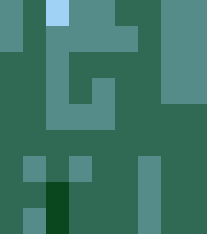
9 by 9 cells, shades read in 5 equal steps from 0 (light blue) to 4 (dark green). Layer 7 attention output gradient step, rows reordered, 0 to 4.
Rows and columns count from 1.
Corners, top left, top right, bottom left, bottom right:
2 2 3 3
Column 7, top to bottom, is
3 3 3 3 3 3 2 2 2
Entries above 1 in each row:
8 9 9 9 9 9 9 9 9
